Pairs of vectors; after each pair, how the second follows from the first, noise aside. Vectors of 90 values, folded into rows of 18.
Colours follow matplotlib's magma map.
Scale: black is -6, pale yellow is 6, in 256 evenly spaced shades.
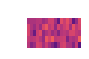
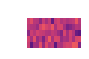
shuffled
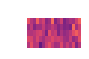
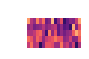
scaled up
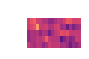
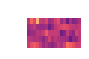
wrapped around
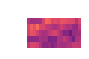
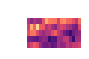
scaled up
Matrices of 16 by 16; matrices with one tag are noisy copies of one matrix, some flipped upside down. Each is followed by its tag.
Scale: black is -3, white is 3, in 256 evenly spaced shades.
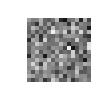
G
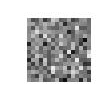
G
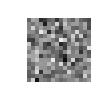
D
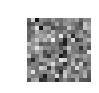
D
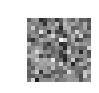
D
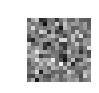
D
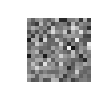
G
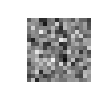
D
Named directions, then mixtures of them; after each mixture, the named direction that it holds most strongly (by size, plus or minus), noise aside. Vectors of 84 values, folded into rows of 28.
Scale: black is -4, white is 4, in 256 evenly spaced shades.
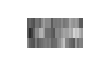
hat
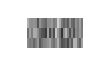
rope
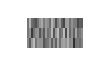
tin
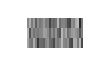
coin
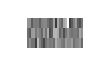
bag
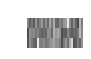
coin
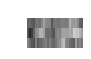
hat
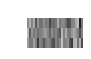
coin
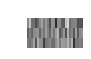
tin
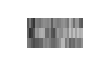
hat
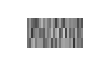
tin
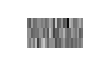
bag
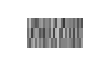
tin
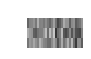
rope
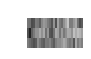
hat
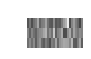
rope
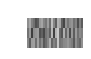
tin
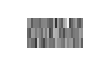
bag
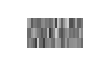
bag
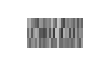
rope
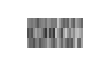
rope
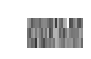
bag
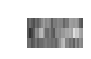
hat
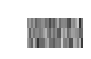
coin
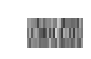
rope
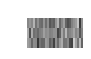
coin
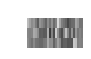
rope
